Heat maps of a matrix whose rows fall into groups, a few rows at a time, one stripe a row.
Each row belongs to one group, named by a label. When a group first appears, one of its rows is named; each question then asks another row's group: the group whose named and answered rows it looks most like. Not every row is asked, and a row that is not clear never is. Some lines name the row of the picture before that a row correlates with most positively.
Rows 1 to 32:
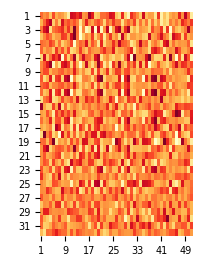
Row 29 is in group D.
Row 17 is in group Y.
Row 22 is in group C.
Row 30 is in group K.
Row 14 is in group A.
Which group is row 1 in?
C
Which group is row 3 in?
D
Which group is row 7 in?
Y
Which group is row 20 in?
D
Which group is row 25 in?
Y
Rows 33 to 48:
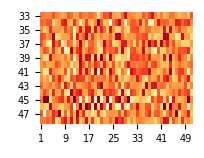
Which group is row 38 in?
C
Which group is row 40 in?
Y
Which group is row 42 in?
K
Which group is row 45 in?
D
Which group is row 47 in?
A
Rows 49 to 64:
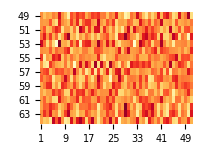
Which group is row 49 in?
K
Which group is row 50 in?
A
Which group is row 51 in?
Y
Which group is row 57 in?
D
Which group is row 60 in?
K
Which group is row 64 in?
K
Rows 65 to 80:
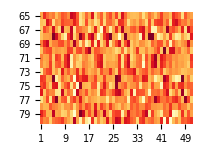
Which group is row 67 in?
C
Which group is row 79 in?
Y
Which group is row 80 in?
D
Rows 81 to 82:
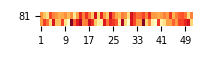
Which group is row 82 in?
C
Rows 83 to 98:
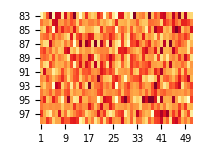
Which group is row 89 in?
C
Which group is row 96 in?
C
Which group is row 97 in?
K
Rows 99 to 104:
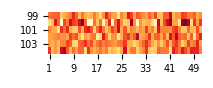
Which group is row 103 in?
K
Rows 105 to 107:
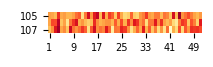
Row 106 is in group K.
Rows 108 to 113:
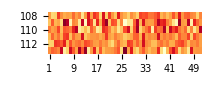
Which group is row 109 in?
Y
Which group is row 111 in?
Y
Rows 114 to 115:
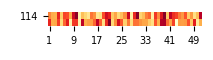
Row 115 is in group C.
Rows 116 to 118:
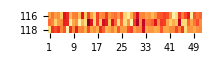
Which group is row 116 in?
Y
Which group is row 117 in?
Y
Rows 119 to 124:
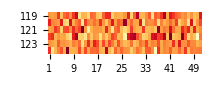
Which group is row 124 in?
A
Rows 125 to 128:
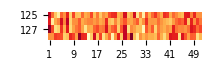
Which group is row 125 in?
A
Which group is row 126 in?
A
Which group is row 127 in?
A
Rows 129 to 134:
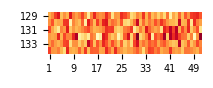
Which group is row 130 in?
Y
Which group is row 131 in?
K
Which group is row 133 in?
Y
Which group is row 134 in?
A
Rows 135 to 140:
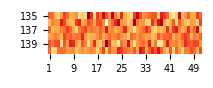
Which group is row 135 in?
Y
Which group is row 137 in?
K
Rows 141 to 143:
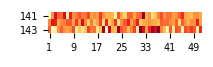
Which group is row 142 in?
D
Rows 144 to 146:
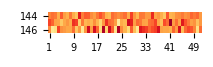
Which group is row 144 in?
C
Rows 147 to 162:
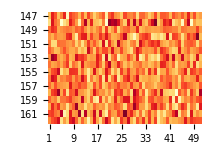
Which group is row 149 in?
D
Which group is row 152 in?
Y
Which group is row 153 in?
D
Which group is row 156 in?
D
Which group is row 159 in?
D
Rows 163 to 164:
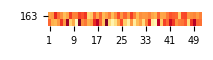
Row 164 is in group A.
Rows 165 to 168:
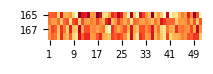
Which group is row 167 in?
C
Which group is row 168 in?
C
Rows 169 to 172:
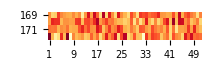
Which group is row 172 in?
A
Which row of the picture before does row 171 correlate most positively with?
165
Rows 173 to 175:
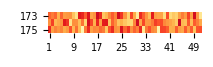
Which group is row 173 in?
C
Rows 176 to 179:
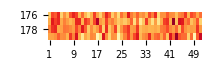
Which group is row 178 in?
D
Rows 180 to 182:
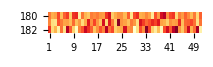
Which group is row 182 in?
K
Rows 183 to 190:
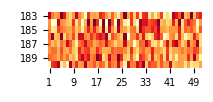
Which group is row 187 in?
K
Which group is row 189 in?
C
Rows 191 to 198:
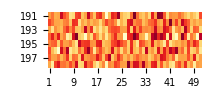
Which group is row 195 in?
C
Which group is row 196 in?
K
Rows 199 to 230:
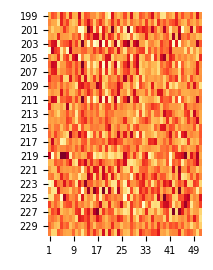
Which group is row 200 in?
K
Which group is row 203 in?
D
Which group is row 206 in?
D
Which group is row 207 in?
D
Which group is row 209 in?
C
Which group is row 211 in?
D
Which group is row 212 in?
A
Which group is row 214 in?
K
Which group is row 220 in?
K
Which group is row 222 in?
Y
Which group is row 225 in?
Y
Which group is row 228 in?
C
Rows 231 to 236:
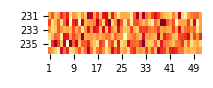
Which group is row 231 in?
Y
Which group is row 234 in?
Y
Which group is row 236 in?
K
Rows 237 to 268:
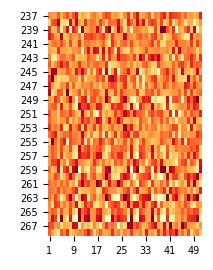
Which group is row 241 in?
C
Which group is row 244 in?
A
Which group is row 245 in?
D
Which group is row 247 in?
A
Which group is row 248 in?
A
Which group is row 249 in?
K
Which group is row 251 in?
D
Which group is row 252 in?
C
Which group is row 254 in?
D
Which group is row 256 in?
C
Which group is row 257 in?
C
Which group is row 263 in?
K
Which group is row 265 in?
C
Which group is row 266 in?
C
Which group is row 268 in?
K
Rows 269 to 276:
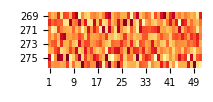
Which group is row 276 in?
C
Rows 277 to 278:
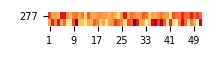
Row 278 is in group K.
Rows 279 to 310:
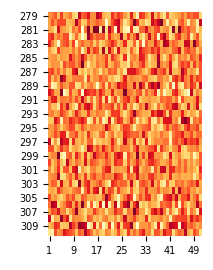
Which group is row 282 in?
Y
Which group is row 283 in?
A
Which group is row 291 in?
D
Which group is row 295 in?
K
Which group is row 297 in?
A
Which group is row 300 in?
A
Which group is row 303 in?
C
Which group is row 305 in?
K
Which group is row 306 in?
D
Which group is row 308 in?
A
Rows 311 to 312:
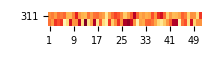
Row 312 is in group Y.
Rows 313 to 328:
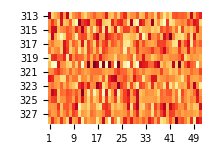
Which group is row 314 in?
C
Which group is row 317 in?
Y
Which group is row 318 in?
Y
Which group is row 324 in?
D
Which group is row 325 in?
D
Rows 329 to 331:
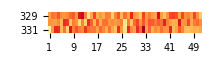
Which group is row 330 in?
Y
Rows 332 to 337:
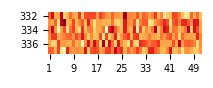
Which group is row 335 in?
D
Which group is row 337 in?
A
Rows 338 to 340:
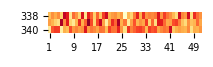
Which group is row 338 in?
Y
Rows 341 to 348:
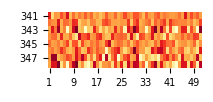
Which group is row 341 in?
A
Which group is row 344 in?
C
